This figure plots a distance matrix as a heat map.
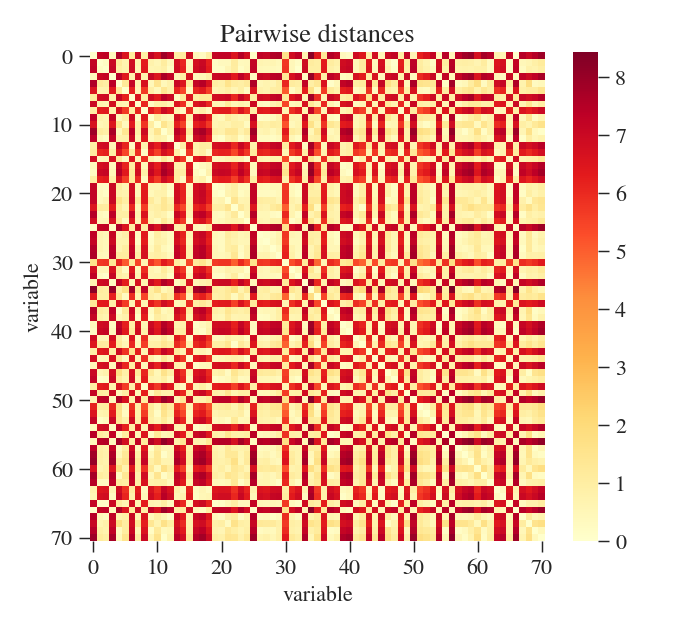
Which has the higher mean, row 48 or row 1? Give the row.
48
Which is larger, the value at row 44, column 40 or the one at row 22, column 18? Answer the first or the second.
the first
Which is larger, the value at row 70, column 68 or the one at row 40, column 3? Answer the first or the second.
the first
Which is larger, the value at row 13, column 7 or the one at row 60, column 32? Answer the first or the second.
the first
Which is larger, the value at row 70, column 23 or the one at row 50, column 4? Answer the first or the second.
the second
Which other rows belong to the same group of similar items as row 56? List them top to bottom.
0, 3, 6, 8, 13, 14, 16, 17, 18, 25, 30, 33, 36, 39, 40, 43, 45, 48, 50, 54, 63, 64, 66
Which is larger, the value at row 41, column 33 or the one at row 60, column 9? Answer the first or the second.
the first
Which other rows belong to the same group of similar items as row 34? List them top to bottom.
1, 2, 4, 5, 7, 9, 10, 11, 12, 15, 19, 20, 21, 22, 23, 24, 26, 27, 28, 29, 31, 32, 35, 37, 38, 41, 42, 44, 46, 47, 49, 51, 52, 53, 55, 57, 58, 59, 60, 61, 62, 65, 67, 68, 69, 70
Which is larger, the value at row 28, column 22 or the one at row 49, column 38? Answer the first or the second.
the first
